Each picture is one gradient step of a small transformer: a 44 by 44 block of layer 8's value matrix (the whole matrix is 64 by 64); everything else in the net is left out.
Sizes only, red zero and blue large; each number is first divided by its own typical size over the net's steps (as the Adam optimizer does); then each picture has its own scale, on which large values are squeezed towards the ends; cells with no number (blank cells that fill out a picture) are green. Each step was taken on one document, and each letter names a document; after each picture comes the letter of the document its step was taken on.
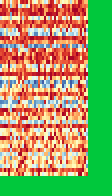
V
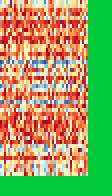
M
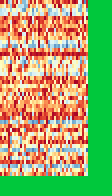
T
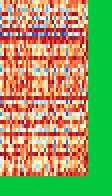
M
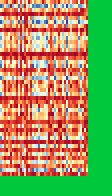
M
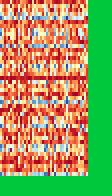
M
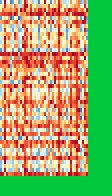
M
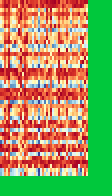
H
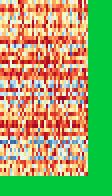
V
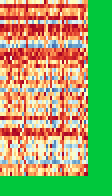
T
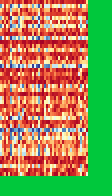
H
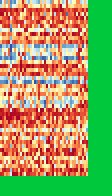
V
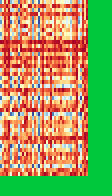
H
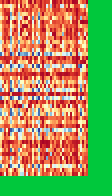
H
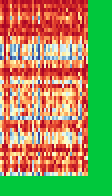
H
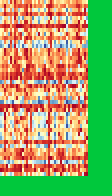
M
